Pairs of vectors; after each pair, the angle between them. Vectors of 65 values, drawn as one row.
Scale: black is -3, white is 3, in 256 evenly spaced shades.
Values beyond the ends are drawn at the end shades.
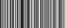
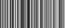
nearly parallel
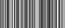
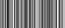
nearly parallel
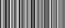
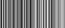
orthogonal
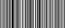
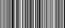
nearly parallel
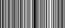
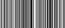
nearly opposite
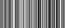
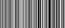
nearly parallel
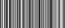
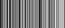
partly aligned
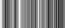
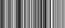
partly opposed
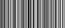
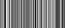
orthogonal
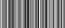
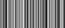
partly aligned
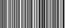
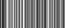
partly aligned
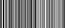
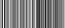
nearly opposite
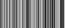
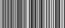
nearly opposite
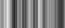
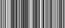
partly aligned
